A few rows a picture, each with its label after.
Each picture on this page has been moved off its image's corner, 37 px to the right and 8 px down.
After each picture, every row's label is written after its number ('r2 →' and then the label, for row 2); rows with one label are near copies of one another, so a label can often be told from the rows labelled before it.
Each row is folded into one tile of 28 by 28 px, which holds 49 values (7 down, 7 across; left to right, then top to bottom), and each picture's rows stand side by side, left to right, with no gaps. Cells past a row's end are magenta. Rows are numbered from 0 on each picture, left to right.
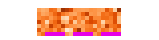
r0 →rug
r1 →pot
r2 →rug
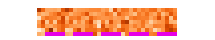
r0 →pot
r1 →pot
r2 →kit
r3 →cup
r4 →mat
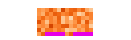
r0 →rug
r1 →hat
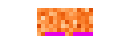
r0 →hat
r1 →rug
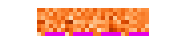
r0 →cup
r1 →cup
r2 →mat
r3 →cup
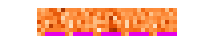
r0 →rug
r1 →kit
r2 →mat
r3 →kit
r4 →kit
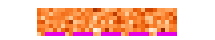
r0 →cup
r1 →cup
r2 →pot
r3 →rug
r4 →pot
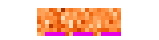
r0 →rug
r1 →kit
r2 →kit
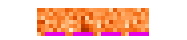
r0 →cup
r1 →mat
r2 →kit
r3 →kit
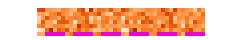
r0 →pot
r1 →rug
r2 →hat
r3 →pot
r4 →rug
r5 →kit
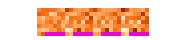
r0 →hat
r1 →pot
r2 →pot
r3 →pot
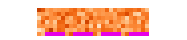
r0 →pot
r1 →hat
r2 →kit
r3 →hat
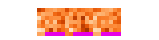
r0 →pot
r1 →mat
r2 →pot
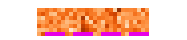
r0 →hat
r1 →mat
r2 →rug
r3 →kit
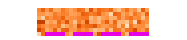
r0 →cup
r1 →rug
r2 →hat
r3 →kit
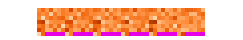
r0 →cup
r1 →cup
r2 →cup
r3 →cup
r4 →cup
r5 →hat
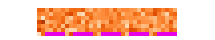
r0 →cup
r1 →hat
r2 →kit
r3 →kit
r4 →hat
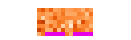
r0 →cup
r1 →kit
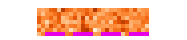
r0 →rug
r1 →mat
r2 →pot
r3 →cup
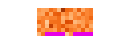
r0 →rug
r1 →cup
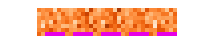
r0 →kit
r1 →rug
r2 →rug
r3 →rug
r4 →kit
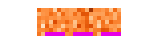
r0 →kit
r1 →rug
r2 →kit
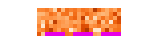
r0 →kit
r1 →mat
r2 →pot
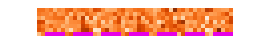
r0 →cup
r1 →mat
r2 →pot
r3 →mat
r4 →rug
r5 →cup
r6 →pot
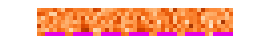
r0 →hat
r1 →mat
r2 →pot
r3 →mat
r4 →rug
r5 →rug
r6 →kit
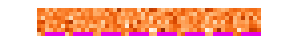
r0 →cup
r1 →cup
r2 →rug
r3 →kit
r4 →pot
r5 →hat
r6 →pot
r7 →mat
